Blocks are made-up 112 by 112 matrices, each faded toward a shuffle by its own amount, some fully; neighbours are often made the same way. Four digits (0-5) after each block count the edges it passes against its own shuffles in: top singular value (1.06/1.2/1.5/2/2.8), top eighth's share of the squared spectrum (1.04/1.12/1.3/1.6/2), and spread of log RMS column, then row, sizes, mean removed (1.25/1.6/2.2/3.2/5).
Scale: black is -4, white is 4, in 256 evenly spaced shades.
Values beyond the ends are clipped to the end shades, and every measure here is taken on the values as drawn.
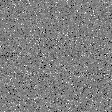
0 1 0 1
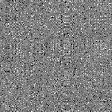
4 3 2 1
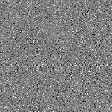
4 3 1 2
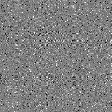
4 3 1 2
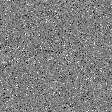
2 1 0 0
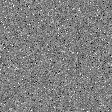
0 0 0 0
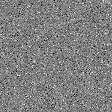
0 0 0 0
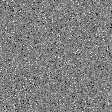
0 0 0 0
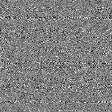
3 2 0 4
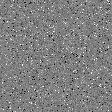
2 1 0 0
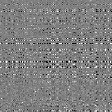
5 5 3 4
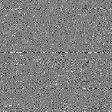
4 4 1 2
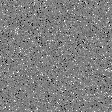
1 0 0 0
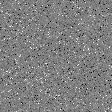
0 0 0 0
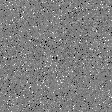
1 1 0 0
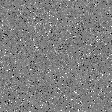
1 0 0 0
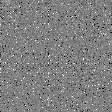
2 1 1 1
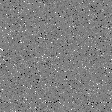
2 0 0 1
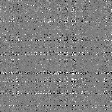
3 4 3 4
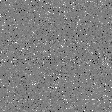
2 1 0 1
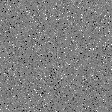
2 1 0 0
